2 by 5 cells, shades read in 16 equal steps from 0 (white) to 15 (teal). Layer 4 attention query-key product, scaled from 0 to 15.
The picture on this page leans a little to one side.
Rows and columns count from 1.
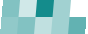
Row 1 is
8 3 15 6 0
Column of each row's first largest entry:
3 5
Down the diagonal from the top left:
8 8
